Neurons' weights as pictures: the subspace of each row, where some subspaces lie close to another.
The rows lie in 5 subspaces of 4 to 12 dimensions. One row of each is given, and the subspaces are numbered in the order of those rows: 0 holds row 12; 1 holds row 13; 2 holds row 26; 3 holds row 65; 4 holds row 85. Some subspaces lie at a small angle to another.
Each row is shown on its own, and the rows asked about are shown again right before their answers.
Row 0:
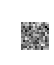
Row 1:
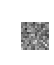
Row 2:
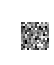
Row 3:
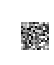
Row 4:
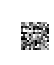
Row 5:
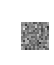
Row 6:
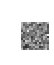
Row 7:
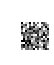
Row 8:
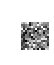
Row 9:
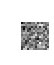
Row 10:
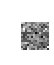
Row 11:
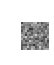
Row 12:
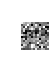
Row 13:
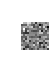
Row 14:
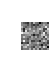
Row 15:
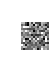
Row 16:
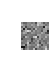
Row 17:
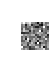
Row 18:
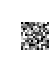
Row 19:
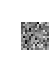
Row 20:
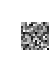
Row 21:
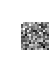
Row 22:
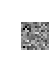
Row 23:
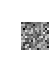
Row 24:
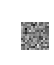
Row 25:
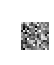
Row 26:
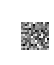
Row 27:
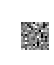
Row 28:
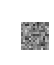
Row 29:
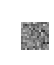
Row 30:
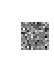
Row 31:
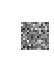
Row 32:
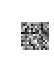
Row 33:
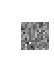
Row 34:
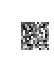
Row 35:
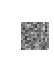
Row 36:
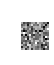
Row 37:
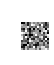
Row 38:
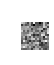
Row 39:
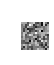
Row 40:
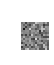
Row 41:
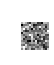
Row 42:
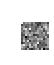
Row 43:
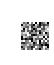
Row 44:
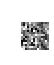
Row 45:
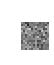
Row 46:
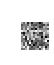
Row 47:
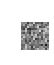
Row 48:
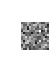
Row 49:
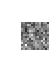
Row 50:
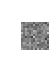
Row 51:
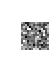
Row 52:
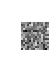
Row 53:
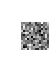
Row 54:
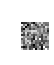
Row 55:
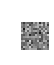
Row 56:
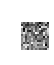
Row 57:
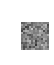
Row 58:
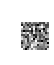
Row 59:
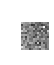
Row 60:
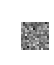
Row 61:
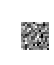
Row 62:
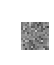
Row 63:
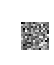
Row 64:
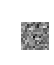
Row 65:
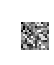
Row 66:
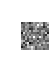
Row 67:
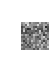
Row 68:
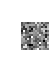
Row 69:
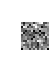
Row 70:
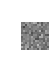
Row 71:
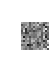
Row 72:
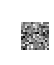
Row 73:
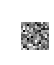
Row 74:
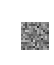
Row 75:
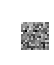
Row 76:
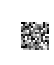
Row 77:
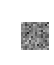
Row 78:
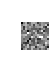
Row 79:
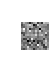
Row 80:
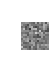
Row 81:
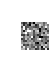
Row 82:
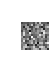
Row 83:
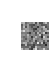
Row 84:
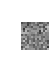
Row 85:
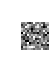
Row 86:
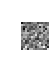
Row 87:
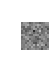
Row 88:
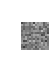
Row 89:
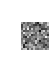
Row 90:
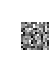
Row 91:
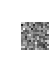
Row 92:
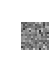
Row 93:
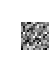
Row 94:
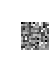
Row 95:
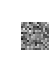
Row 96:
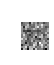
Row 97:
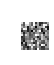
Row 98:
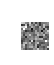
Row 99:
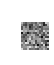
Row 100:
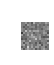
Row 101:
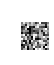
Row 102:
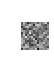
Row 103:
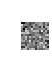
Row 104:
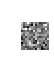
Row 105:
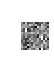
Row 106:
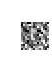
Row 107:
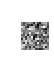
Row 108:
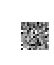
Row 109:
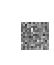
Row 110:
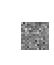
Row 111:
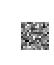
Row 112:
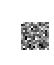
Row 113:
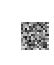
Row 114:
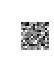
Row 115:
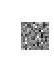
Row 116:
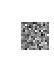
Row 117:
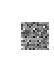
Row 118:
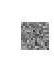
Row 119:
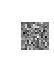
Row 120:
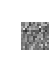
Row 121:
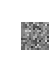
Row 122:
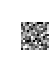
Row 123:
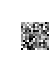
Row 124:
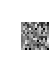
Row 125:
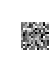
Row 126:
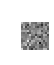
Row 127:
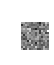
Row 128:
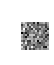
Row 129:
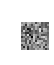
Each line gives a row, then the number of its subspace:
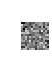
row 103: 1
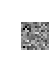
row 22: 4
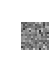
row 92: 3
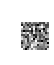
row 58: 0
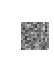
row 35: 3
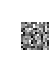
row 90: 0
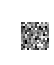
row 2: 3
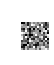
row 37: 2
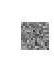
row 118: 0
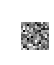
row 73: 3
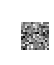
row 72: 0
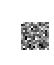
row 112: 3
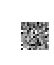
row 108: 0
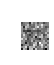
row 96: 4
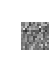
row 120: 4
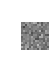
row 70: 2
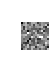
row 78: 0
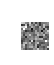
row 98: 2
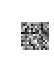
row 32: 2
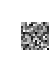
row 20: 4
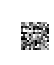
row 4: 0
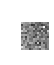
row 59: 0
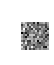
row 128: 0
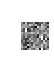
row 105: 2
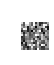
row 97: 2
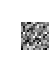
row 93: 4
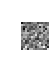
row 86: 1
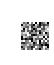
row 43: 0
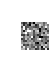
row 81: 0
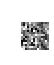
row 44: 2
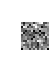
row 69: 0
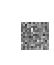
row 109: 2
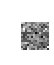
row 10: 0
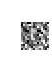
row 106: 2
